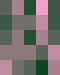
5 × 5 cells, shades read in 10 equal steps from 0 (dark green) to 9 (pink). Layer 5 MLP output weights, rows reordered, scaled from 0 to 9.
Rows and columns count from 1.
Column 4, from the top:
9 7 6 3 0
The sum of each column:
20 24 14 25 20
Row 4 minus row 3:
2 0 4 -3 4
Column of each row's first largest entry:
4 4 4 5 1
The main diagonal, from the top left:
3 4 1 3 6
